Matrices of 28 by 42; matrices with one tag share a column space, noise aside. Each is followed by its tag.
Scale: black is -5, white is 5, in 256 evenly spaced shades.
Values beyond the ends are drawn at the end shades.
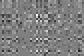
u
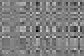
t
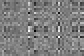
t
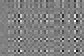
u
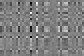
t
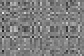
t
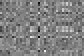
t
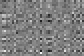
u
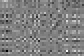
u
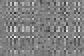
t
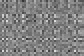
u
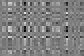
t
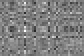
t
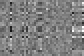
t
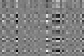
u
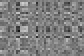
t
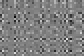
u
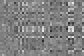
t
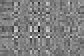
t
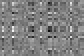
t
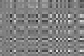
u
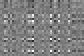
u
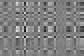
t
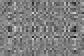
t
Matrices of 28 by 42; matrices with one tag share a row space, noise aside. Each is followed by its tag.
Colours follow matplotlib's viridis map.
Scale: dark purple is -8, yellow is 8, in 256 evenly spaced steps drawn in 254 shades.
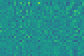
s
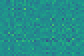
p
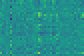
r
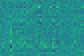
r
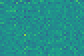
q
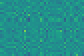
q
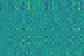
s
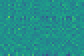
p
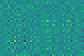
p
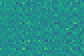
s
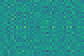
p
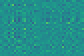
p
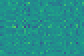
q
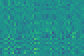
p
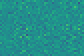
s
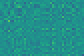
p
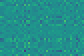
q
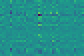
r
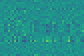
p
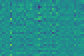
r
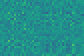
p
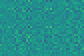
s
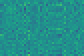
q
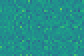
s
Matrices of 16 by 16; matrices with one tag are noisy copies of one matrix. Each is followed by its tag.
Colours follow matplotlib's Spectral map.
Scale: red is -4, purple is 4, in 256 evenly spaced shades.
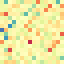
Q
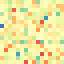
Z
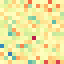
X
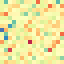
Q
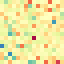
X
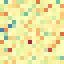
Q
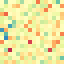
Q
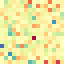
X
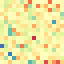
X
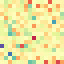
X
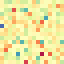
Z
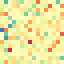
Q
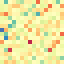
Q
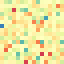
Z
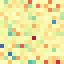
X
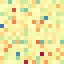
Z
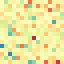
X
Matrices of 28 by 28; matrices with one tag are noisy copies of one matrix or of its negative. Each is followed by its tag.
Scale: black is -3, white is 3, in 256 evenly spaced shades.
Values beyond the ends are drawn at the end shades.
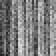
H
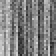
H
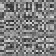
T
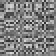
T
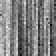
H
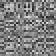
T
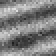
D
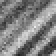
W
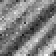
W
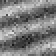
D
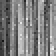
H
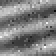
D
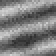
D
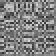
T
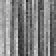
H
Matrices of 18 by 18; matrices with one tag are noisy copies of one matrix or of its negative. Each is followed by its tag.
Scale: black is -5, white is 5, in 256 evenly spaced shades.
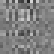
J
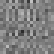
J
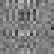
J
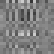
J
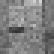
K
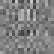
J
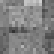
K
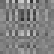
J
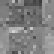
K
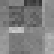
K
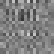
J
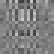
J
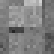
K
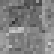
K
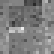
K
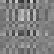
J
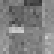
K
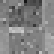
K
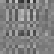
J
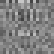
J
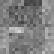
K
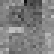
K
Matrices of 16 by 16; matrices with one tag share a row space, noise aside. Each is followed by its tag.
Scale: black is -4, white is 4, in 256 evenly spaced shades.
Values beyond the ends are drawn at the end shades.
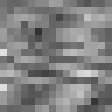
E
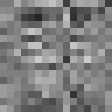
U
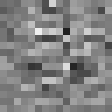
U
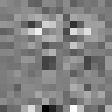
U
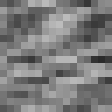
E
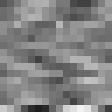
E
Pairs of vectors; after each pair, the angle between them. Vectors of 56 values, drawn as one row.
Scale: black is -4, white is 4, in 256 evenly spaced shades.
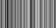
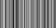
orthogonal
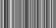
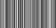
orthogonal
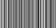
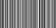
nearly opposite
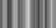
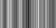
nearly opposite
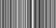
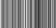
partly aligned
